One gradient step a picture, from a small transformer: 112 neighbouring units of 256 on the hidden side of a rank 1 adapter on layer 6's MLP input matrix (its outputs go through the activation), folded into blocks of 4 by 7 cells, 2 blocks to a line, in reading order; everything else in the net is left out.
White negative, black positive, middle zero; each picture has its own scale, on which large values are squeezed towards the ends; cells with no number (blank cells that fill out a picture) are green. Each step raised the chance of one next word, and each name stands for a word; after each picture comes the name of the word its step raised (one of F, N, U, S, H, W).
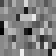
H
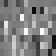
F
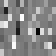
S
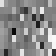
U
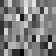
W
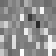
U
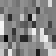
H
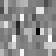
U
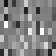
F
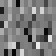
H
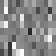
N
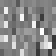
F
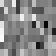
H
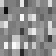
S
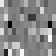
U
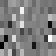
U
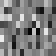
H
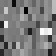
F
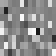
S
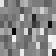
U
